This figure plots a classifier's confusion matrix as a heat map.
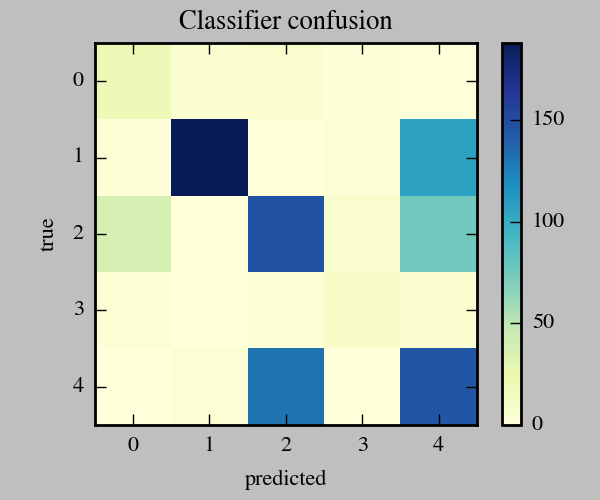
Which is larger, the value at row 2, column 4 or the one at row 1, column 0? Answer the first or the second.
the first
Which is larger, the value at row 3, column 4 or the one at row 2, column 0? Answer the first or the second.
the second
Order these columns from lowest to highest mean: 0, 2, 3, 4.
3, 0, 2, 4
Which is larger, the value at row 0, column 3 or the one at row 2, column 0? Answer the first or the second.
the second
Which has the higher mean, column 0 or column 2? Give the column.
2
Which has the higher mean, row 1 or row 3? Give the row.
1
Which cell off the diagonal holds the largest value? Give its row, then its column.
4, 2
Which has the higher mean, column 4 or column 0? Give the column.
4
